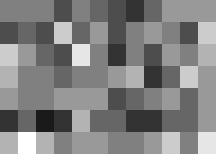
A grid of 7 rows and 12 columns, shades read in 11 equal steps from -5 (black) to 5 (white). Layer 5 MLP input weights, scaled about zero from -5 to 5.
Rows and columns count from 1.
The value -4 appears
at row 6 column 3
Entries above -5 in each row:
12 12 12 12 12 12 12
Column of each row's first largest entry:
10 4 5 11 1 5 2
